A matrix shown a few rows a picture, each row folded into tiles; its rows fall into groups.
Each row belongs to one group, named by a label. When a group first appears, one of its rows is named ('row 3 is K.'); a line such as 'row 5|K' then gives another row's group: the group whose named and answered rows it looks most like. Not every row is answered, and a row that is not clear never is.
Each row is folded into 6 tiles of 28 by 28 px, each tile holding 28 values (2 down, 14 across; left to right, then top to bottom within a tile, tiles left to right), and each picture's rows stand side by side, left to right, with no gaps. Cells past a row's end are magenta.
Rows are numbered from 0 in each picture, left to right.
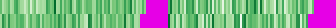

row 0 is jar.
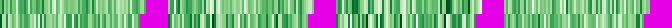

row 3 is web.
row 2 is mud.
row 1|mud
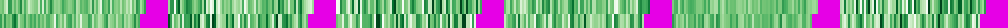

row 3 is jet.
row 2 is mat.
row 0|web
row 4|mud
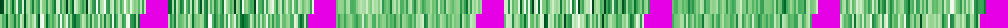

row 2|jar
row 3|mat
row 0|web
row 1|web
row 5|jet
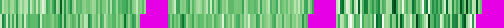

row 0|jar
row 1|web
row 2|mat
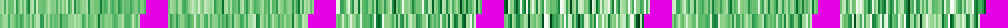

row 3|web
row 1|jar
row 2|mat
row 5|jet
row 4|mat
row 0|mat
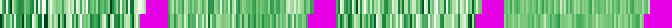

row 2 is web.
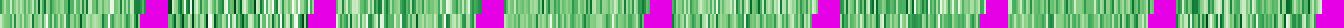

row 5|web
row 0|jet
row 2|jet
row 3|jet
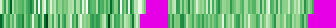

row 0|mud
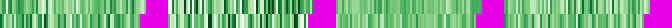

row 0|mud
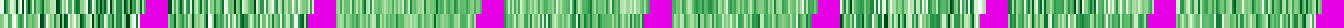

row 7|mat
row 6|web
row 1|web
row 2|mat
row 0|mat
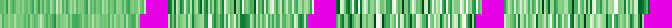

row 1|web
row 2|web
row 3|jet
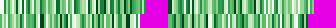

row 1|web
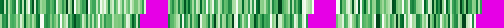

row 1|mud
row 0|web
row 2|mat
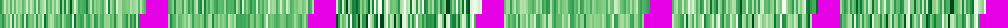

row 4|jet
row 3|jet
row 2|mud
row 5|mud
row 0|jar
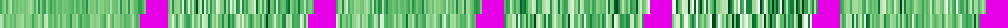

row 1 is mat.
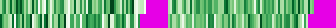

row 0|mud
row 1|mat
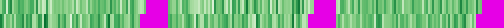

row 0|mud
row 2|mat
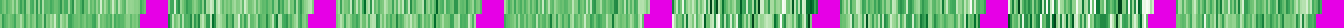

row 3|mud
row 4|jet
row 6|mud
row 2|mat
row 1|mud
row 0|web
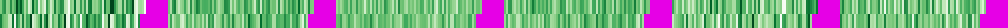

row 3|mat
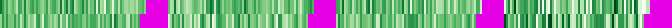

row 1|jet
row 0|web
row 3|mud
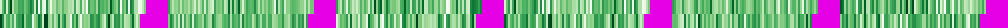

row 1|jar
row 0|mud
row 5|web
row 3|mud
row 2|jet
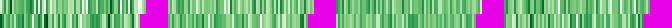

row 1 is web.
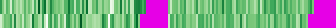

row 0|jet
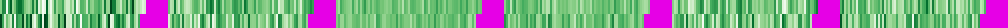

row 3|mud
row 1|jet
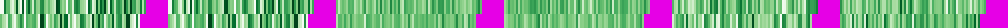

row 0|mat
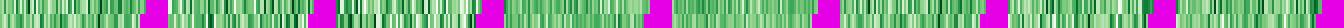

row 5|mat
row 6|jet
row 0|mat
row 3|web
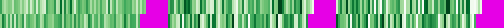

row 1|mud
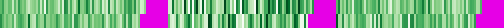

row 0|jar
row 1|mat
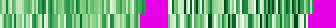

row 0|jet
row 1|mat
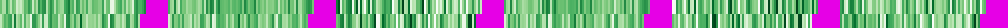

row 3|jet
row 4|mat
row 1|jet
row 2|web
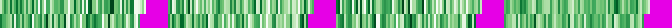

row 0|mud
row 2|web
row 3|mud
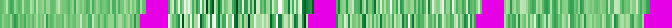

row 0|web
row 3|jet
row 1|jet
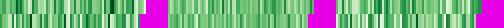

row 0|mud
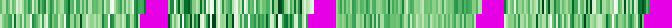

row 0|jet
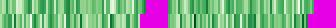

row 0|jet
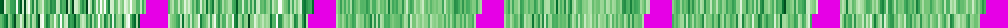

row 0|web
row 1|jet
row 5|jet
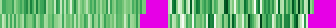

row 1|mat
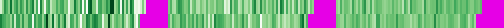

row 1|web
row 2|mat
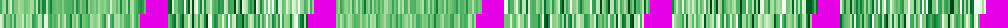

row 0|jet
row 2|mat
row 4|jet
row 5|mud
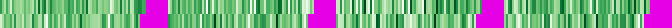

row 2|mat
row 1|mud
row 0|jet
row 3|mat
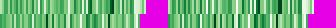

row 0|mud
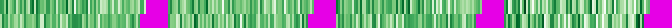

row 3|web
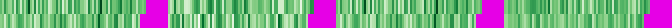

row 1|jet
